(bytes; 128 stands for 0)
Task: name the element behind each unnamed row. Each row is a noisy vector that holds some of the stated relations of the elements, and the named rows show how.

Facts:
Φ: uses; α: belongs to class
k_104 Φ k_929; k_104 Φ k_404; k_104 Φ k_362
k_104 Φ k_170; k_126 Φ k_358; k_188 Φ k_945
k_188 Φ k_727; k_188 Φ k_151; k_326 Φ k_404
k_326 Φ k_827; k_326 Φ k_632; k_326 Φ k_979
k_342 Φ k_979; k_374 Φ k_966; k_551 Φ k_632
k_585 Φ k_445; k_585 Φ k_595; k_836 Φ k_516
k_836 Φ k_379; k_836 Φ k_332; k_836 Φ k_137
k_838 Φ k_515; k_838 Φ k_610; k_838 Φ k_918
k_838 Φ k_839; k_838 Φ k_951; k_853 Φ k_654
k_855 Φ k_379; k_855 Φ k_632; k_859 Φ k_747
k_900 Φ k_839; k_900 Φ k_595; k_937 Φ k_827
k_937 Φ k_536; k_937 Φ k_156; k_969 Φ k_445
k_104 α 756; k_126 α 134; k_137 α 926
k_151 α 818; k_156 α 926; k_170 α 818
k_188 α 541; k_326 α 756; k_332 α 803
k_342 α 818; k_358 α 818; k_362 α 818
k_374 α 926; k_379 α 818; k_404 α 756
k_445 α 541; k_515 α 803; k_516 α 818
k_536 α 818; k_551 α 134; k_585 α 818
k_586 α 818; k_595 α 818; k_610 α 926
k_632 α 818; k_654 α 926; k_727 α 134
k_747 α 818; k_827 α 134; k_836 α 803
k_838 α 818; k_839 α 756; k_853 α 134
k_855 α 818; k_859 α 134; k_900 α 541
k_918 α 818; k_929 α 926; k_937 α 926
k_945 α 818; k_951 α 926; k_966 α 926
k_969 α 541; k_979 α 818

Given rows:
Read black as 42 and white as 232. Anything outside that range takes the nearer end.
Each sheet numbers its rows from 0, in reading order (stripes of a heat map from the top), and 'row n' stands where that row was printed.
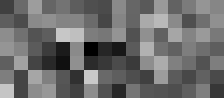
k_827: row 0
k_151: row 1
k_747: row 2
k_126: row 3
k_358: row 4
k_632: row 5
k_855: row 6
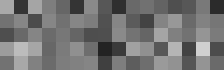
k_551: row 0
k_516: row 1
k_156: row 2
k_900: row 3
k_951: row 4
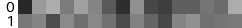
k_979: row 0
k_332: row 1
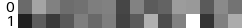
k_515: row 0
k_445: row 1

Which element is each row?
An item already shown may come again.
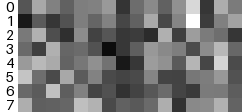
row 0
k_595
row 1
k_445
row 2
k_104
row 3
k_937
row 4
k_900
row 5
k_836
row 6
k_326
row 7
k_859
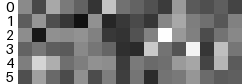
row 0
k_632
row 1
k_358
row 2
k_188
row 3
k_585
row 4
k_839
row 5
k_404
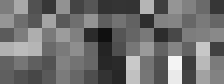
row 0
k_104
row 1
k_379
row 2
k_342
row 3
k_838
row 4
k_585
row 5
k_969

